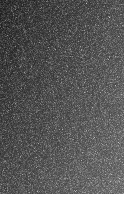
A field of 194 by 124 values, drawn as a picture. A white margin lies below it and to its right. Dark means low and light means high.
Fine speckle covers the field. No row or column stands out. The halves do not mirror each other. Values rise toward the bottom right. Overall the values sit about 30% of the way up the scale. The top left is the ninth with the lowest average.
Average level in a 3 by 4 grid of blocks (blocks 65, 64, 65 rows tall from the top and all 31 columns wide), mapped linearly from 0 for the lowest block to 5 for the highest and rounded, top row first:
0 1 2 3 / 1 2 3 4 / 2 3 4 5
